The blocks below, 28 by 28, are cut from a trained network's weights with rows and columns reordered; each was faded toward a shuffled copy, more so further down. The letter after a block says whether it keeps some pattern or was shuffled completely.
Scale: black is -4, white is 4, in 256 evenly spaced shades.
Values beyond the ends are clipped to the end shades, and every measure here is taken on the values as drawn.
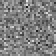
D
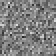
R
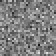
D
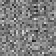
D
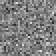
R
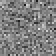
R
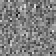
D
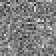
D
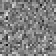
D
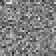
D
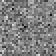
R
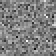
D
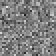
D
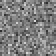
R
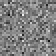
D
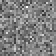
D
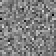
R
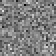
R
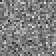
R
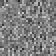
D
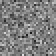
R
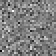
D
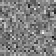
D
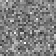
D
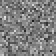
R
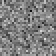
R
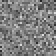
D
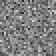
R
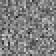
D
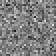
R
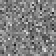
D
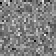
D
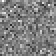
R
